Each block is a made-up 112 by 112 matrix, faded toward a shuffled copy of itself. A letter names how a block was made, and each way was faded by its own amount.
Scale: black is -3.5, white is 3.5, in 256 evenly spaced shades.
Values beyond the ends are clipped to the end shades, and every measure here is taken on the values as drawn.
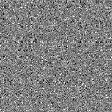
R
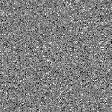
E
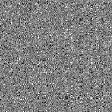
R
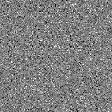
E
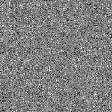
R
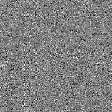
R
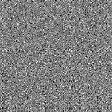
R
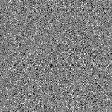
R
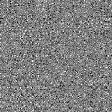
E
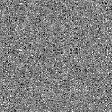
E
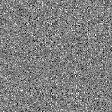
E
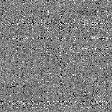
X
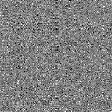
R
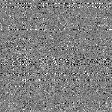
X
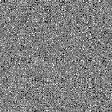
R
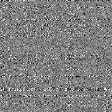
X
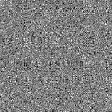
R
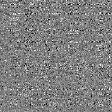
X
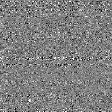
X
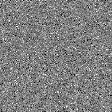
E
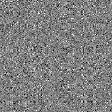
R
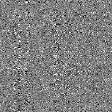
X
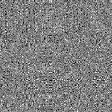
R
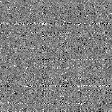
X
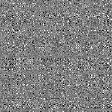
X
